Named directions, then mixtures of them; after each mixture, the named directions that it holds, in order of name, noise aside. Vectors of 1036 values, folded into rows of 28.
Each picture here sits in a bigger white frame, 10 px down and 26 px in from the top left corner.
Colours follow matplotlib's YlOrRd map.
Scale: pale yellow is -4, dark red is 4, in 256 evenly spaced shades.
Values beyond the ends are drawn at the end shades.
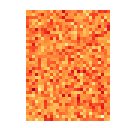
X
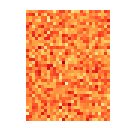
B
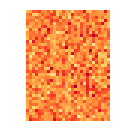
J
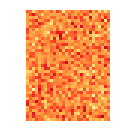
J, X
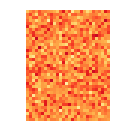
B, J, X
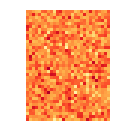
B, J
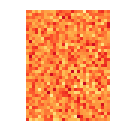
J, X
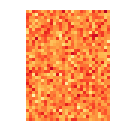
B, J, X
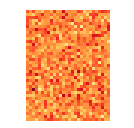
X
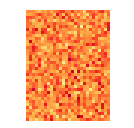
J, X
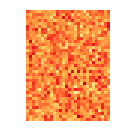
J, X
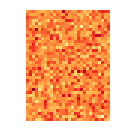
X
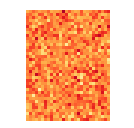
B, X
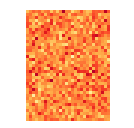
B, J, X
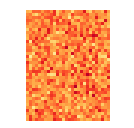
J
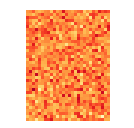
X
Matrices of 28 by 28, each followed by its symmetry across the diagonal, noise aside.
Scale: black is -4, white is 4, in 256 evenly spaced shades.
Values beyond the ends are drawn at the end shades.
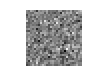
antisymmetric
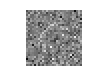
symmetric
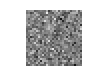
neither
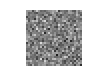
symmetric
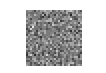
antisymmetric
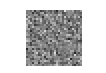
antisymmetric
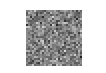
neither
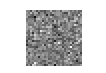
neither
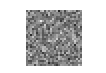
neither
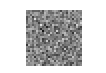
symmetric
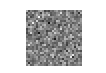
symmetric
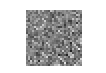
symmetric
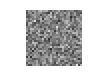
neither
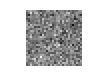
antisymmetric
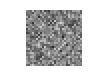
symmetric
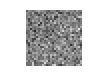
symmetric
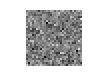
neither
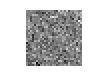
antisymmetric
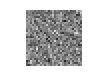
antisymmetric
